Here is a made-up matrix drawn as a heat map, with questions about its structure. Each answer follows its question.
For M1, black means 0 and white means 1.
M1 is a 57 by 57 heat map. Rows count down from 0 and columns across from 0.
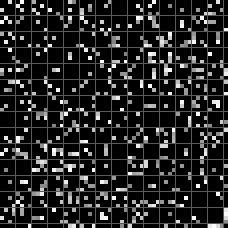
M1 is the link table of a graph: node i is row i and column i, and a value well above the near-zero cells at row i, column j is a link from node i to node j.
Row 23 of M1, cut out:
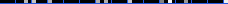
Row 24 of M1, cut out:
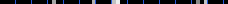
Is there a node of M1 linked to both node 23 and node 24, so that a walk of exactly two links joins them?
no
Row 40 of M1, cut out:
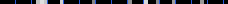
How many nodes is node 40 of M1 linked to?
10
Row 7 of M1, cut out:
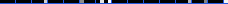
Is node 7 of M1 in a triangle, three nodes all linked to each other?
yes
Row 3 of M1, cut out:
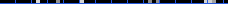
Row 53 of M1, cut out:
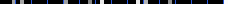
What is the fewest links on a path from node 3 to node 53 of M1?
1
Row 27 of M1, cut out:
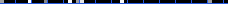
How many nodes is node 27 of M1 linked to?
8
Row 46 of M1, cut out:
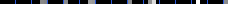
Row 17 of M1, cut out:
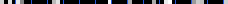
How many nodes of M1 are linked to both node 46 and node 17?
4
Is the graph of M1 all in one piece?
yes
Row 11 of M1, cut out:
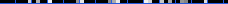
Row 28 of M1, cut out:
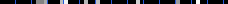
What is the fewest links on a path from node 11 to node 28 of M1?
1
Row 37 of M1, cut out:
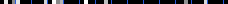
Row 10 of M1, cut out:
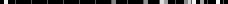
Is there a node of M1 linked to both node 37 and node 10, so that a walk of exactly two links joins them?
yes
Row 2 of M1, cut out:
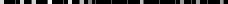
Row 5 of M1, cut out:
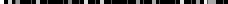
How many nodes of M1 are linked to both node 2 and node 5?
4
